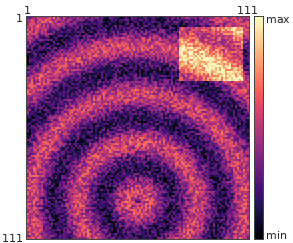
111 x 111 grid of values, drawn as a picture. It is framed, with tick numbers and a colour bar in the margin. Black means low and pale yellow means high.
Rings: centred on the bottom middle. Ninth with the highest average: top right. Odd patch: higher, in the top right.
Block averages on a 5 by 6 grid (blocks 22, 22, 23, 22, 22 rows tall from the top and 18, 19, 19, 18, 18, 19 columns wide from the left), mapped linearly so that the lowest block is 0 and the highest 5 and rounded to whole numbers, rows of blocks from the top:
111155 | 201134 | 111111 | 110021 | 120021
